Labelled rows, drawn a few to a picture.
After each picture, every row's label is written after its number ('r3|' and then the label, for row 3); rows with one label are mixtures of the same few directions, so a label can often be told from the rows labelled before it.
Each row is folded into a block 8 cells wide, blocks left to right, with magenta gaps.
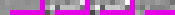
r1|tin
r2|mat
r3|mat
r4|mat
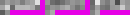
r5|mat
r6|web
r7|tin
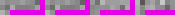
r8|mat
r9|mat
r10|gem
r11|tin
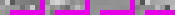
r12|gem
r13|web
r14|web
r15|gem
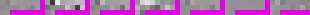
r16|gem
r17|gem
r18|gem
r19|web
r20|gem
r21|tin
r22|gem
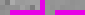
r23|gem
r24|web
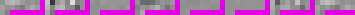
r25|web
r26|tin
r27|gem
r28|web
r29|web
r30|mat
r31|tin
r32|web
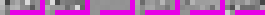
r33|tin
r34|gem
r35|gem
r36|tin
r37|gem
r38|mat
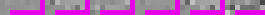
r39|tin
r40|gem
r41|mat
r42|gem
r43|gem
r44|mat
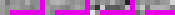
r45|tin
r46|web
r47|mat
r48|mat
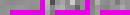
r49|web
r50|tin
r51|tin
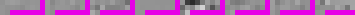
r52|web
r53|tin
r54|mat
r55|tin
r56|web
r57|web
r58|tin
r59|gem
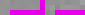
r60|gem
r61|mat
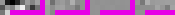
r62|web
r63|tin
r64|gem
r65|gem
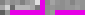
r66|mat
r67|tin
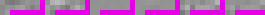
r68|web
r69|web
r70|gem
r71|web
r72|mat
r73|mat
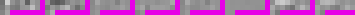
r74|tin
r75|web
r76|tin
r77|mat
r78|tin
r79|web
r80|web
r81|web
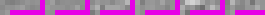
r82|web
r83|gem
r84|mat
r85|tin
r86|web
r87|tin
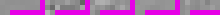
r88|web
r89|mat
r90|web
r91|web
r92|tin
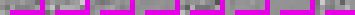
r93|mat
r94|mat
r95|web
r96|web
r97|mat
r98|tin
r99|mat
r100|tin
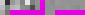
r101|tin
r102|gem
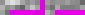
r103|web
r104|mat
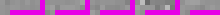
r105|tin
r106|mat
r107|mat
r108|gem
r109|web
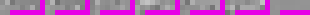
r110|gem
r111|gem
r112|tin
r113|web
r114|gem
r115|mat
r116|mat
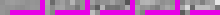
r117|web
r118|tin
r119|mat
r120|web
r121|mat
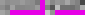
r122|mat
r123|mat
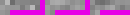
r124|gem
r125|web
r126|web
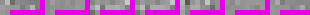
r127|gem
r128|tin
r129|mat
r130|mat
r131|tin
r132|gem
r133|gem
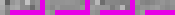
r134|tin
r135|mat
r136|gem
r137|web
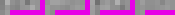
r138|tin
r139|web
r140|tin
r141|tin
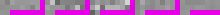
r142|gem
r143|gem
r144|mat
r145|tin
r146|web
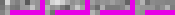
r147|tin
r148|web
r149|mat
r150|gem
